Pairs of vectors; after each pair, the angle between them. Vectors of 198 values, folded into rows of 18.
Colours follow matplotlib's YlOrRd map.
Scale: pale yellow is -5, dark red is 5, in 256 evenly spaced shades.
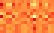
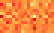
nearly parallel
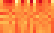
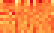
nearly parallel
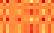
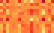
nearly parallel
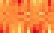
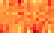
nearly parallel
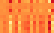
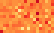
orthogonal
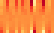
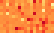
partly opposed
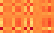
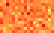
partly opposed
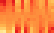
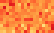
partly aligned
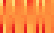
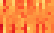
nearly parallel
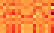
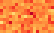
partly opposed
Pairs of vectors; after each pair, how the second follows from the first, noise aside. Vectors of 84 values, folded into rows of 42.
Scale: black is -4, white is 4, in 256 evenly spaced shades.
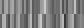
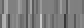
partly zeroed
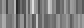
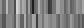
negated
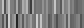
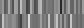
shuffled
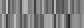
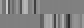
partly zeroed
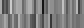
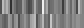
negated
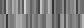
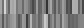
shuffled
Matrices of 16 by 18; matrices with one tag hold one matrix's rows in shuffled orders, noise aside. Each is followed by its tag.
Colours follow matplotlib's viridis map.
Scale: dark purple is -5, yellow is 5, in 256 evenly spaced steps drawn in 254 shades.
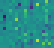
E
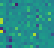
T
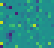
T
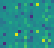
E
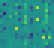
E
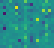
E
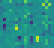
E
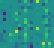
E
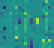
E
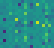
E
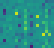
E
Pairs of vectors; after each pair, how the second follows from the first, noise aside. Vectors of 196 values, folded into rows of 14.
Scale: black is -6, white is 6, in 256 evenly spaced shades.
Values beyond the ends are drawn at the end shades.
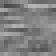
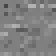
partly zeroed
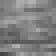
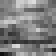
scaled up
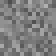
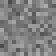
sign-scrambled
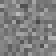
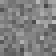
shuffled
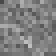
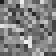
scaled up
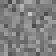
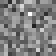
scaled up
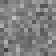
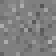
partly zeroed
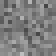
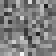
scaled up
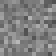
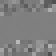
partly zeroed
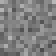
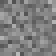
shuffled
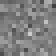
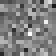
scaled up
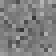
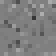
partly zeroed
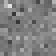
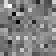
scaled up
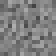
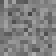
shuffled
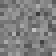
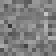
shuffled
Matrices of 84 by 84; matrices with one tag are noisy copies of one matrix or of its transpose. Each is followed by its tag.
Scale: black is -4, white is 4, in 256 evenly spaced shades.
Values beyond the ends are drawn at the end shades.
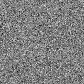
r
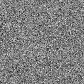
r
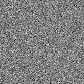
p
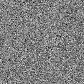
r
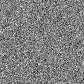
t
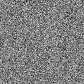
r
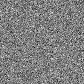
p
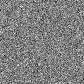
t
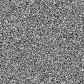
t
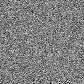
p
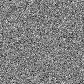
t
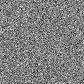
t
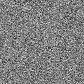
r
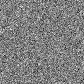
t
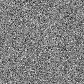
r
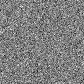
t
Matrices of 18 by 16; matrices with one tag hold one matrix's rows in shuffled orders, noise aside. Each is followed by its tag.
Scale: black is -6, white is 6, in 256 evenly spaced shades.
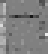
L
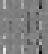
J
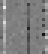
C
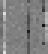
C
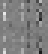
J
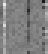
C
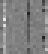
C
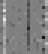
C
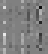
J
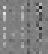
J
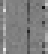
C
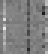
C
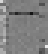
L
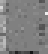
L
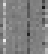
C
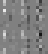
J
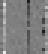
C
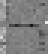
L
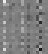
J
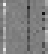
C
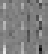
J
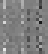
J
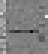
L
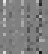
J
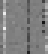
C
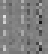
J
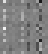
J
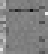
L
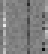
C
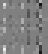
J
